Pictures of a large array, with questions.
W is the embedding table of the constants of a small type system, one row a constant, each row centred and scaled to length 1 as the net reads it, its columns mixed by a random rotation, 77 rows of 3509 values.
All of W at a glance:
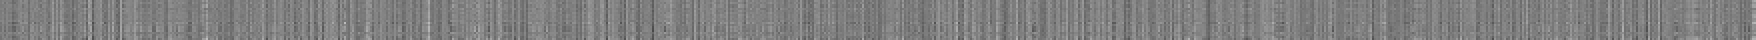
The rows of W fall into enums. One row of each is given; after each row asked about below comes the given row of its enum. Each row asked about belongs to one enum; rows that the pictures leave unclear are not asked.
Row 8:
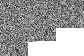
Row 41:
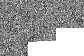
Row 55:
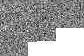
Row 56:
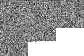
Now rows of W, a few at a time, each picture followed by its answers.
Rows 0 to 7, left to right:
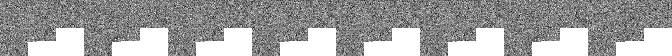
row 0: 8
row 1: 41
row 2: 8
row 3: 56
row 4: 56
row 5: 56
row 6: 41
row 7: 55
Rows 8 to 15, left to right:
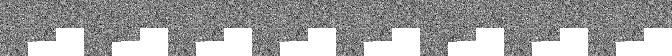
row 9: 41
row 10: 8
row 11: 8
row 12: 8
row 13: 41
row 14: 8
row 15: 8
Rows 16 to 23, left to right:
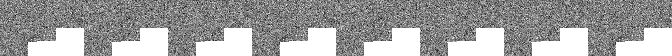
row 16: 41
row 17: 55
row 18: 56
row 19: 41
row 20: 55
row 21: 8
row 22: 8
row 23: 41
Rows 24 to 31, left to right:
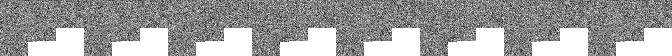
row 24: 56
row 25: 56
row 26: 55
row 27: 41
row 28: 8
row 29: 41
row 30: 8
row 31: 56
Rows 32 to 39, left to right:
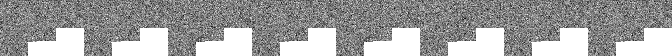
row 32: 56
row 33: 8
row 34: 41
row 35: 56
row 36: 41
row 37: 55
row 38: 8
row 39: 56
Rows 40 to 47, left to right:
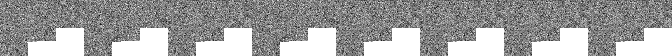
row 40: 8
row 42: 56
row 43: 41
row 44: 56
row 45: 56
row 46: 56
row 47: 56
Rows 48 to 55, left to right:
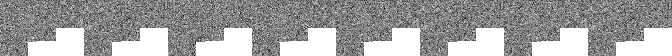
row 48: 8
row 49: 55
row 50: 41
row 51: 8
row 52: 56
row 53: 55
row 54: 56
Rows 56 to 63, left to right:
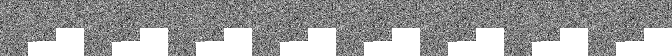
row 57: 55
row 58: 8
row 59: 55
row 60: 55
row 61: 55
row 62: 56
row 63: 55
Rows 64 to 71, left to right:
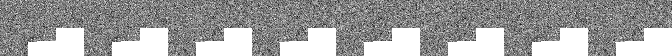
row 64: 41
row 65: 41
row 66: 8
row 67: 8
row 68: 55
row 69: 55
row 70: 41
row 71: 8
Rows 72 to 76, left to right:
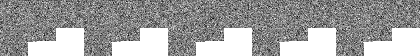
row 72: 56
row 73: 56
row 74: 55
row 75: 8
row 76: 8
